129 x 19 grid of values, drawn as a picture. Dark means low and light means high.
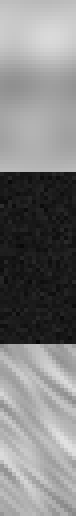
It is made of 3 by 1 panels. Panel 1,1: high, smooth. Panel 2,1: very low, fine-grained, faint in contrast. Panel 3,1: high, slanting down to the right.
